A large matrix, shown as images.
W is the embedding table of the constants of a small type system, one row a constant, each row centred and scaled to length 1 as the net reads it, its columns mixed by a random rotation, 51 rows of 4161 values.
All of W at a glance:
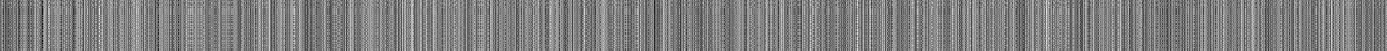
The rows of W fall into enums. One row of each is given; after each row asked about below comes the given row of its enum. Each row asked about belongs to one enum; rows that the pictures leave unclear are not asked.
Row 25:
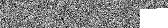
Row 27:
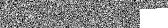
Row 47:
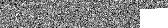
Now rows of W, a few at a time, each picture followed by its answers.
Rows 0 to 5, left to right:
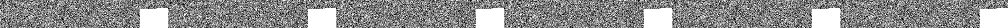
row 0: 25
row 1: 47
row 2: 27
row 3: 27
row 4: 25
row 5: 25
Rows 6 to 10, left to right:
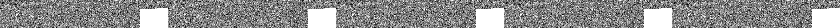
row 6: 47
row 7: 27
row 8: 47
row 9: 47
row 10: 47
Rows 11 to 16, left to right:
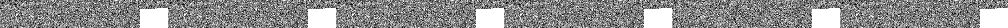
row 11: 47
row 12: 47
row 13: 47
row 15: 25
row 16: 47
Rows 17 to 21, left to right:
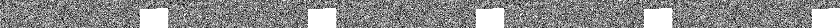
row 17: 25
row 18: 47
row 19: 25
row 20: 47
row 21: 25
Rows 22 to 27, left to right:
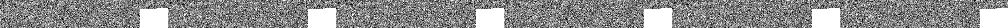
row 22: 25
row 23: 47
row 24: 47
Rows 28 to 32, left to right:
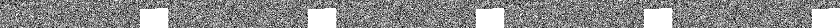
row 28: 47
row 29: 25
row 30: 25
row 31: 47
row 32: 25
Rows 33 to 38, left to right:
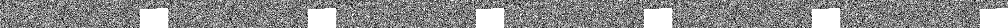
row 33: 25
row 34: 25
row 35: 47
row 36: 47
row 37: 25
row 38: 27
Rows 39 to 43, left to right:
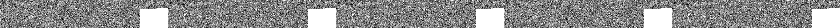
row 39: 25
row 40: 47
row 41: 47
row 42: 25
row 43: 47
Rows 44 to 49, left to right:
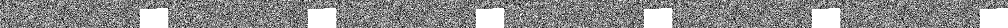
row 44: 25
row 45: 27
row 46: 25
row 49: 25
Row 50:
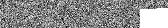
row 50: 25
